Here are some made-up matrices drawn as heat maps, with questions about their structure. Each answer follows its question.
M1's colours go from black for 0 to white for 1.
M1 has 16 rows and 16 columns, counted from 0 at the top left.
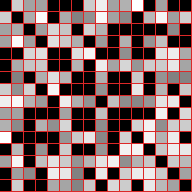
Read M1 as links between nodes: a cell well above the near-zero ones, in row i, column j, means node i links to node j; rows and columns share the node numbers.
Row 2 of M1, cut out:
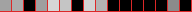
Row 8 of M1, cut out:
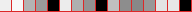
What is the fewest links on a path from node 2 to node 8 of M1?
1
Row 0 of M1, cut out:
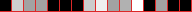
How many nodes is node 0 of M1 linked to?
9
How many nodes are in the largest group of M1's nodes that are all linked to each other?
7
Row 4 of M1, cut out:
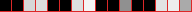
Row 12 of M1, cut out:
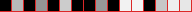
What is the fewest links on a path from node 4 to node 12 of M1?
2
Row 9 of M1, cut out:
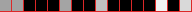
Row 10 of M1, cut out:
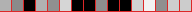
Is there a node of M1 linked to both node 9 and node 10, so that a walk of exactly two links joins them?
yes
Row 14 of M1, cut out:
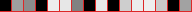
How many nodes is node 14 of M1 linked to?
11
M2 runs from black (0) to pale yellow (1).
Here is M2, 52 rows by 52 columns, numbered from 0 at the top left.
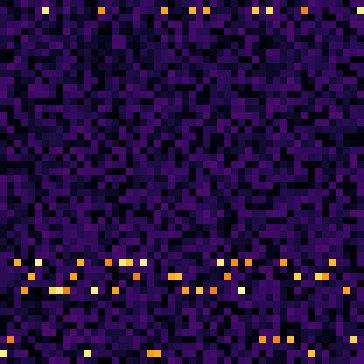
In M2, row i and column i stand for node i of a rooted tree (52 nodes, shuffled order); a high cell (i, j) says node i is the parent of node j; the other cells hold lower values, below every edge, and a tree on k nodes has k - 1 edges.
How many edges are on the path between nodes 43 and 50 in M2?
3
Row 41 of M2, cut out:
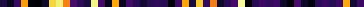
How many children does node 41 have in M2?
11
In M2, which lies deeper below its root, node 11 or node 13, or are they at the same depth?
the same depth
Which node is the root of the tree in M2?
48
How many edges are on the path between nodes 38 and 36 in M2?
2
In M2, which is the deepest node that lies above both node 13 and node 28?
41
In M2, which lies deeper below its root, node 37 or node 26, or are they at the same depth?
node 26
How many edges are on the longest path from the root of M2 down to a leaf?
2
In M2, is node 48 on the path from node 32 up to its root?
yes
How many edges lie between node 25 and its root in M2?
2
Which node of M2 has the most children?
37
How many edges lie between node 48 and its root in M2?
0
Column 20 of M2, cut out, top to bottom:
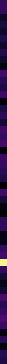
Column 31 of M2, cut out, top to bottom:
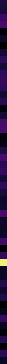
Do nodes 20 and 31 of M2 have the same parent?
yes
